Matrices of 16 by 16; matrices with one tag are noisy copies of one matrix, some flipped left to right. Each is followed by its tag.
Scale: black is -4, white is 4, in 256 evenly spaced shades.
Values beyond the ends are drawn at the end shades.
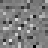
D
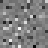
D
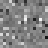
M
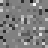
M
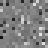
M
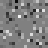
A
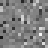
M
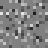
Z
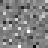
D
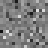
A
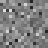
A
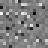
Z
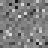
A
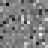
M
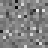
A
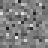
Z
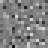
D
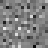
D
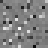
D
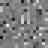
M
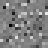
Z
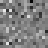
A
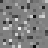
D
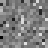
M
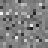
Z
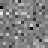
Z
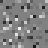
D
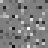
D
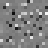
Z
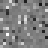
M
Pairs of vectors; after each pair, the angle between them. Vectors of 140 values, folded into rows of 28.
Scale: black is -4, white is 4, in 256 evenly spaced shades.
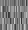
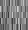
orthogonal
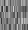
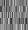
orthogonal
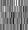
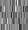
partly aligned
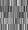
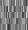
orthogonal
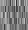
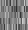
partly aligned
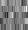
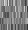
partly aligned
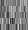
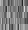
partly opposed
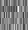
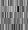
nearly opposite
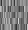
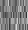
partly opposed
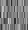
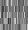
nearly opposite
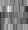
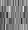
partly aligned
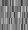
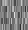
nearly opposite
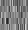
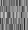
partly aligned
